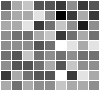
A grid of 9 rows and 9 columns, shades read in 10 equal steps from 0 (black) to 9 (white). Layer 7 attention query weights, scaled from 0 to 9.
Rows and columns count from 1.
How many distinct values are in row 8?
6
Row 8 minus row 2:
-3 0 -2 -5 -2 9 0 2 4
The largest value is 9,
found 2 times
